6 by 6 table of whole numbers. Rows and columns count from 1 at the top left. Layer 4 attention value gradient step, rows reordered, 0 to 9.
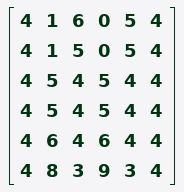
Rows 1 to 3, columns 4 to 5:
0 5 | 0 5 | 5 4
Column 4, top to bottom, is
0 0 5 5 6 9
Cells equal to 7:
0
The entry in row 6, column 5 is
3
